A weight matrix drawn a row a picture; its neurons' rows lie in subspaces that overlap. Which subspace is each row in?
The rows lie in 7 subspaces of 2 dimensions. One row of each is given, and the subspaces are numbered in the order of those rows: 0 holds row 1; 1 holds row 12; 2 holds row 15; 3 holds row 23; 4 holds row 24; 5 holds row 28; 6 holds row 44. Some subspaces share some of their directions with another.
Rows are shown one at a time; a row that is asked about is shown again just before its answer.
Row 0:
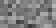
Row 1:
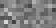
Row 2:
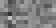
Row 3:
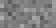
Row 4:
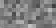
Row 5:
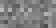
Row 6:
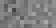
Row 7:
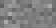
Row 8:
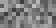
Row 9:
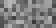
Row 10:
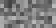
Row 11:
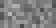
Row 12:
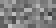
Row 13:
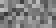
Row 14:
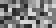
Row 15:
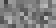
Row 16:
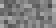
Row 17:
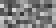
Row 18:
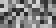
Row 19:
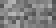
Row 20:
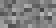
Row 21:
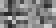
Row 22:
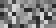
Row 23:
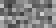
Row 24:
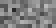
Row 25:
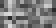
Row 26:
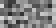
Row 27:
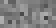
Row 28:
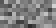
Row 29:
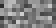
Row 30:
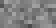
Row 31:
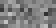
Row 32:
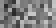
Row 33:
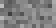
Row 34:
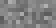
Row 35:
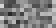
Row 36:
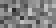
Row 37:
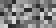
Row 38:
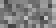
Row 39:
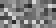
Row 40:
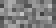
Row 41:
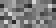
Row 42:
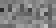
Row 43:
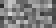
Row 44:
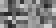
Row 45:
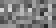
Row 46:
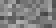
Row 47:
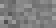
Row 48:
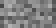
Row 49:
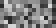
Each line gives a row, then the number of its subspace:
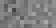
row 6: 4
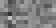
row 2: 6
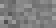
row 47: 0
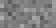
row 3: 1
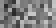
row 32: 4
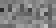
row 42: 3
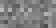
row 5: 3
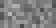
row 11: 1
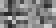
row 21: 6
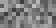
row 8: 6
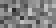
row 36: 4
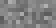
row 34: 2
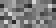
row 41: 0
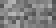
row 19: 4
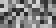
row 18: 6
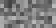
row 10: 0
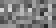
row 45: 3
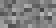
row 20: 1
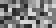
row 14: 4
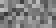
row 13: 6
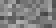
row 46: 5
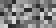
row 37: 1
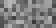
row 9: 0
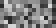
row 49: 2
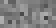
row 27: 2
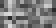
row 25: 6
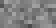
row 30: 5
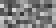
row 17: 4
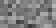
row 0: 5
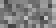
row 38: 2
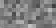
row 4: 5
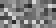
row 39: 0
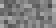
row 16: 2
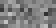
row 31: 3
